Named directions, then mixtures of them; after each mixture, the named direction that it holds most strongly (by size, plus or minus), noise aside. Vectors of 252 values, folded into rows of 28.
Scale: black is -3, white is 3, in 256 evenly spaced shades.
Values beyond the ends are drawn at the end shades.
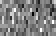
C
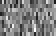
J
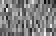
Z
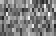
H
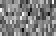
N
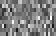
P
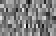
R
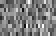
R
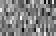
N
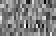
R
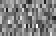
R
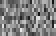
H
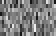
J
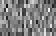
Z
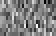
Z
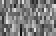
J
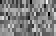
H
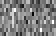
C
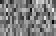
H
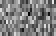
N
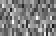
P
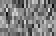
Z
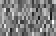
P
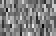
J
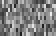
J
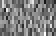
Z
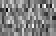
R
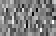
C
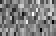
C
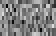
P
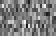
R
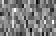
C
